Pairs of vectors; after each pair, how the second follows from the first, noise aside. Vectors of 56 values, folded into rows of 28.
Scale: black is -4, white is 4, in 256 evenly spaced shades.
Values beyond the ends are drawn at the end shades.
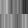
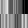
scaled up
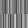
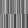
negated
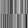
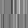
partly zeroed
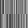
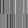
partly zeroed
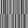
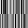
scaled up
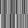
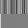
partly zeroed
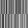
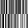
scaled up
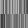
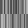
negated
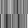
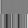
partly zeroed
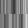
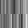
copied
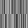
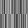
copied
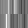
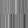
partly zeroed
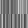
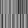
negated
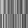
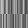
copied
